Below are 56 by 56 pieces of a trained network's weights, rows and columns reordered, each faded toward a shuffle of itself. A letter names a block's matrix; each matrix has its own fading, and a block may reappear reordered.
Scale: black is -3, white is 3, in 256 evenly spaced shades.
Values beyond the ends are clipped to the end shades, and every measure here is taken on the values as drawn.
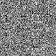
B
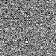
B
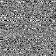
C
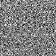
B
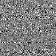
C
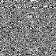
C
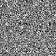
B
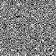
B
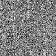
B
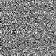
B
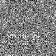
B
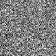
B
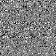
C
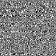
C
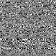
C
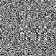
B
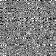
C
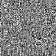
B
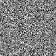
B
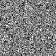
B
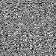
C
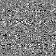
C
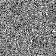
B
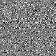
C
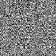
B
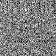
B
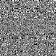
C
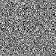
B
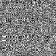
B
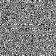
C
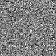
B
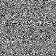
C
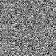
B
